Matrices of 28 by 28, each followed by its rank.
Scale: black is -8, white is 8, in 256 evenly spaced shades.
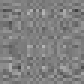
three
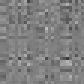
three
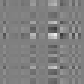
one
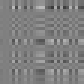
one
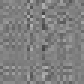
three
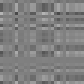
one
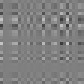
one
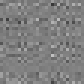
three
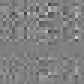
three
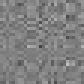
three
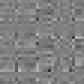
three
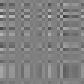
one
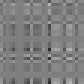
one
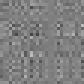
three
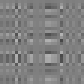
one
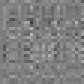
three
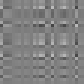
one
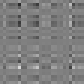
one
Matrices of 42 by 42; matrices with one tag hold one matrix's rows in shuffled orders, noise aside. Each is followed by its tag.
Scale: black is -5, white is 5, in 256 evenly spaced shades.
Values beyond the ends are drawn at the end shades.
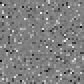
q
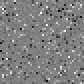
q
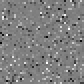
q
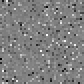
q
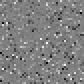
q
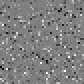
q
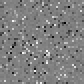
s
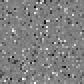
s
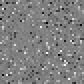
q
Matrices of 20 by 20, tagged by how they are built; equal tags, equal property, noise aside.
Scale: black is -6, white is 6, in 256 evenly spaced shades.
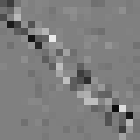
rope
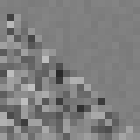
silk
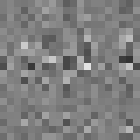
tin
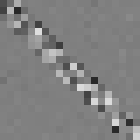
rope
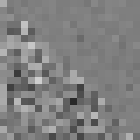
silk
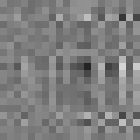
tin
